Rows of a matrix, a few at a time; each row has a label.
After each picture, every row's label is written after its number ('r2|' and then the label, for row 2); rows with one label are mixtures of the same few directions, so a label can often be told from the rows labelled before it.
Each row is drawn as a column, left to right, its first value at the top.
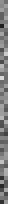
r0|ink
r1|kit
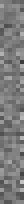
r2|kit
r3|ink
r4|ink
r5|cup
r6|kit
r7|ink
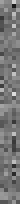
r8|kit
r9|ink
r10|kit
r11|cup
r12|ink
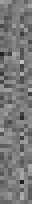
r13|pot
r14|kit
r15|kit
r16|pot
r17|kit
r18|ink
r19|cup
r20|cup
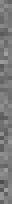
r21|ink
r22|kit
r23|cup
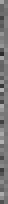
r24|kit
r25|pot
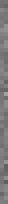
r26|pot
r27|cup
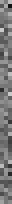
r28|pot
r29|kit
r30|cup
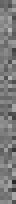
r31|kit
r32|ink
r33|kit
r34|ink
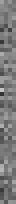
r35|cup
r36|ink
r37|cup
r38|ink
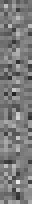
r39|ink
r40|cup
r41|ink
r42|cup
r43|ink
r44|ink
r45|cup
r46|ink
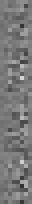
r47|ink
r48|ink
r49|pot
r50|ink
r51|ink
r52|ink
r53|kit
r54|cup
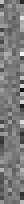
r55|cup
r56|pot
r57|kit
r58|kit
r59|cup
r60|kit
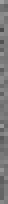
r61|cup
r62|cup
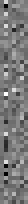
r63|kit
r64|cup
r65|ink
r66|pot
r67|cup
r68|ink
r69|ink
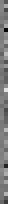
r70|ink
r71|pot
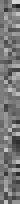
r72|ink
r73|ink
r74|pot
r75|cup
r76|cup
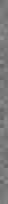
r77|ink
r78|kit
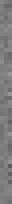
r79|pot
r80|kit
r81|cup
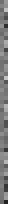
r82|pot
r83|ink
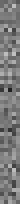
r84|pot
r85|pot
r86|pot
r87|kit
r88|cup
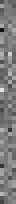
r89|pot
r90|pot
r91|pot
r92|kit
